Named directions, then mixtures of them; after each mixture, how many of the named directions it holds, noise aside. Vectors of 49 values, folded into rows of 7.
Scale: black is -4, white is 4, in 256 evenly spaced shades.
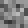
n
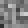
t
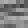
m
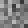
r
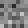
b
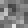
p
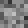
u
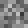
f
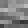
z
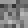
three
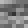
three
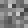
three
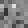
three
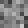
two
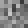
one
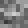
three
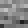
one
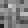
two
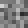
two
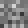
one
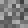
two
